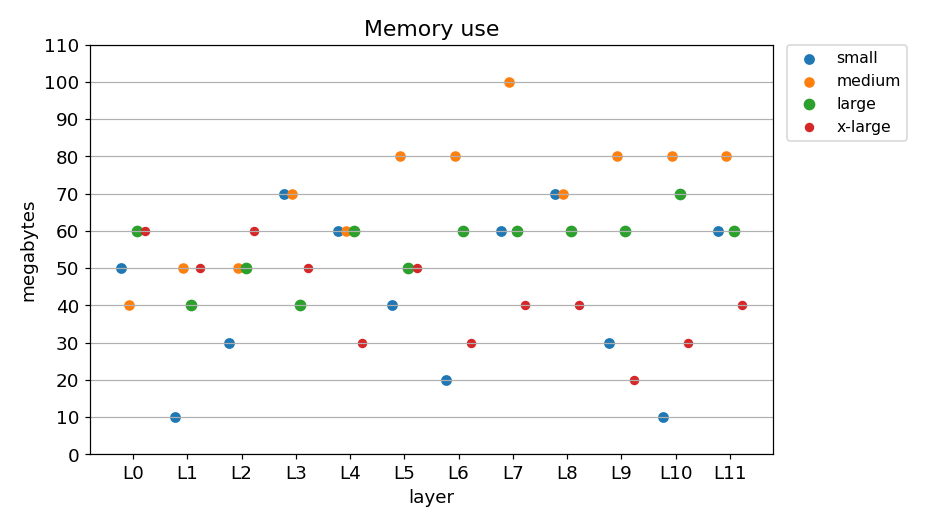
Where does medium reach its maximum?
L7
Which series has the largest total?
medium
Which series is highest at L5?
medium
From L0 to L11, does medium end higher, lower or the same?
higher
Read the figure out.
Title: Memory use
x-axis: layer, ticks L0 L1 L2 L3 L4 L5 L6 L7 L8 L9 L10 L11
y-axis: megabytes, ticks 0 10 20 30 40 50 60 70 80 90 100 110
Legend: small, medium, large, x-large
Values:
small: 50 10 30 70 60 40 20 60 70 30 10 60
medium: 40 50 50 70 60 80 80 100 70 80 80 80
large: 60 40 50 40 60 50 60 60 60 60 70 60
x-large: 60 50 60 50 30 50 30 40 40 20 30 40
